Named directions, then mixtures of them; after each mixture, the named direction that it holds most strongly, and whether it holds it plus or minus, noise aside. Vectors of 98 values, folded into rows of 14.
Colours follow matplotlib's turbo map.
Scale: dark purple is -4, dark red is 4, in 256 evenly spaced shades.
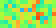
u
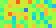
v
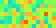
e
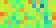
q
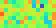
q, plus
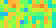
q, minus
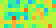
v, minus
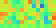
q, plus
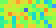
v, plus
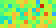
e, plus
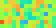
e, minus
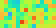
v, minus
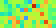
q, minus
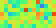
u, plus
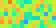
e, minus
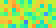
e, minus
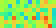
v, minus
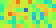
v, plus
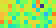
q, plus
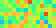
e, plus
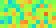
e, plus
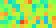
e, plus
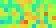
e, plus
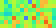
q, minus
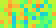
e, minus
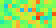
u, plus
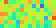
q, plus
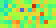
u, plus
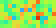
u, plus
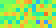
e, plus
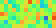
q, plus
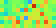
q, minus
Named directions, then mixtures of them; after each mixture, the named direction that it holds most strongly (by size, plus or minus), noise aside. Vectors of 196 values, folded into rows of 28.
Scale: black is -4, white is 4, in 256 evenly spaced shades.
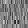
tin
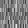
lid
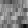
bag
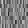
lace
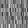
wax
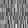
lid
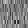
tin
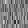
tin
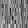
wax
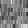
bag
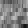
bag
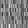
wax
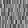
lace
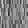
lace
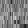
tin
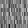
wax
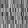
wax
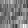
bag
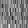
wax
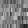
bag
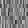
lace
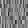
lace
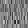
tin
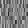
lace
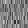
tin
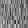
tin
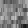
bag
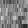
bag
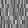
lace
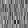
tin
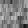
bag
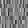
lace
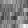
bag
